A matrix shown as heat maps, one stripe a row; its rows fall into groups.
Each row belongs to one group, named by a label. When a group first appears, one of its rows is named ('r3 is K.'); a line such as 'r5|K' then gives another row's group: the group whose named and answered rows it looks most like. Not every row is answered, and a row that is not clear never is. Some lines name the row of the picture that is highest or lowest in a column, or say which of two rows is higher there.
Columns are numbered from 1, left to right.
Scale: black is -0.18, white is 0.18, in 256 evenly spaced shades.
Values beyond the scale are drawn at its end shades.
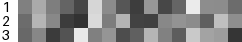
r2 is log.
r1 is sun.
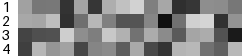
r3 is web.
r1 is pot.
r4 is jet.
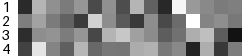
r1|jet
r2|sun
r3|web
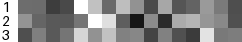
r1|pot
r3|pot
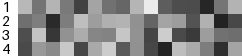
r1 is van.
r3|pot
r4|jet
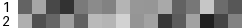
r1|pot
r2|van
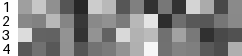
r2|van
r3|van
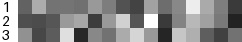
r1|sun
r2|web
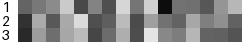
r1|van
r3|web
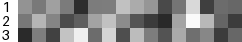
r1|van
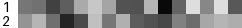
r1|sun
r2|log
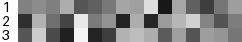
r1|van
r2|jet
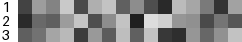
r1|jet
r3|van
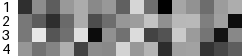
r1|jet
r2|web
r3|jet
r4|van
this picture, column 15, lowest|3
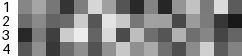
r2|web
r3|jet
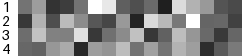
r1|sun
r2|web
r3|jet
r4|van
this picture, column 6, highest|1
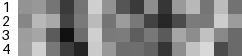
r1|sun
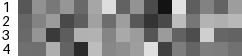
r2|log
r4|van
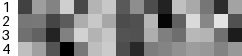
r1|jet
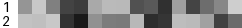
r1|log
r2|log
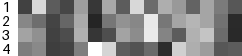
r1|pot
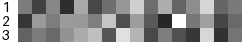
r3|pot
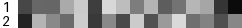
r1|web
